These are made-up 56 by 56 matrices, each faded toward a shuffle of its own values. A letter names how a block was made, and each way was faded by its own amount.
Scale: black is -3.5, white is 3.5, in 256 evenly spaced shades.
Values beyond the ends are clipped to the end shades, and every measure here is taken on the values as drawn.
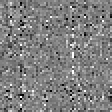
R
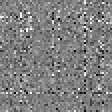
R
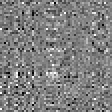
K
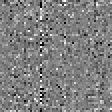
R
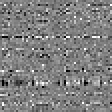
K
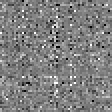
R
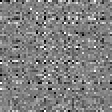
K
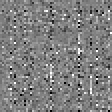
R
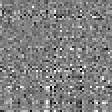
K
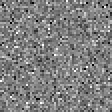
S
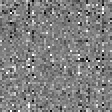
R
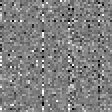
R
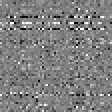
K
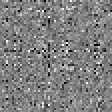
R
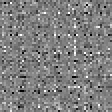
R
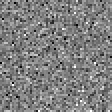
S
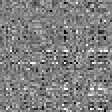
K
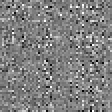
R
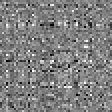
K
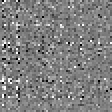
R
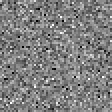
S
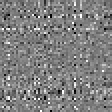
K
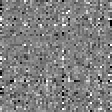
R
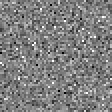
S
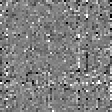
R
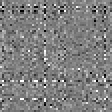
K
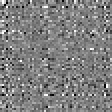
K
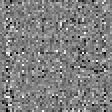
R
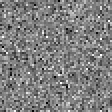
S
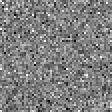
S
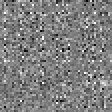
R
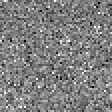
S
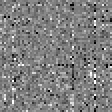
R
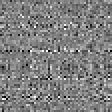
K
